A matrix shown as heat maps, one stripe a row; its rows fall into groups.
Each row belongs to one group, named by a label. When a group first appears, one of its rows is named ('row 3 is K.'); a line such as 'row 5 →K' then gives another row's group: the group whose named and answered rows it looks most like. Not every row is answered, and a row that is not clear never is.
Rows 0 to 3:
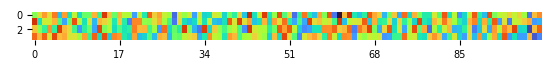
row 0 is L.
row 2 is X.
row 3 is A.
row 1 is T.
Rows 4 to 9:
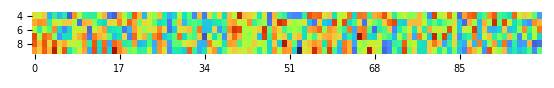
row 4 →T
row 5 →X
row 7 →T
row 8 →A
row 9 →A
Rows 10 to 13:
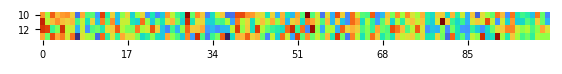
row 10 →A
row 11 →A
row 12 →X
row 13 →A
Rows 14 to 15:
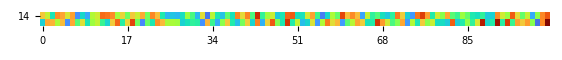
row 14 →X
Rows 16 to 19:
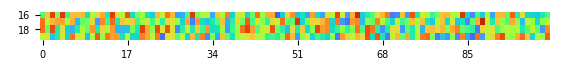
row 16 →L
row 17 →A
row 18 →T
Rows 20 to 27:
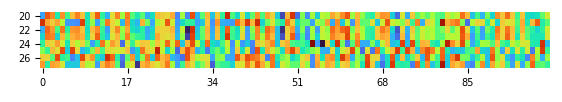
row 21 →T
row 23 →L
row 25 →X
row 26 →T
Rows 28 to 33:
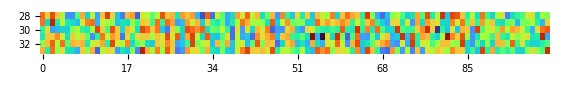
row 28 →T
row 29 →T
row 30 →X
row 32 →L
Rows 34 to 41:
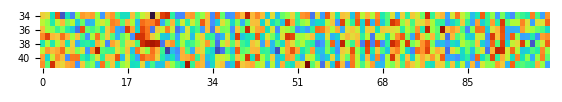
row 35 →X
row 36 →T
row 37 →X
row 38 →X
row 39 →X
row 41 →A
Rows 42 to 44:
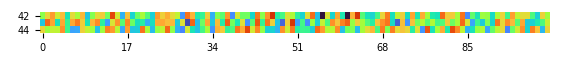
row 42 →L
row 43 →L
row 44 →T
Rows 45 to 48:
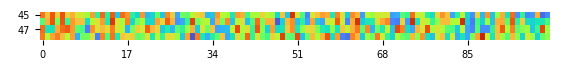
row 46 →L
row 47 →X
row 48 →A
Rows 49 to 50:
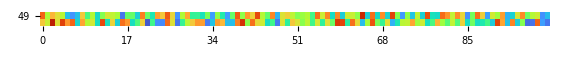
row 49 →T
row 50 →A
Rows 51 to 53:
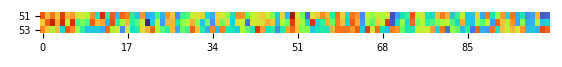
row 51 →A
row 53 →X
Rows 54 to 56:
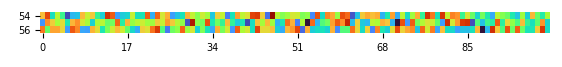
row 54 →T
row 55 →L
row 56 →X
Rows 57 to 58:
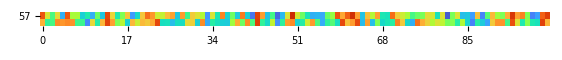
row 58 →X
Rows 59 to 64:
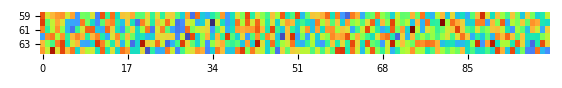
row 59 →A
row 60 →T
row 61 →T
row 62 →L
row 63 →X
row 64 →A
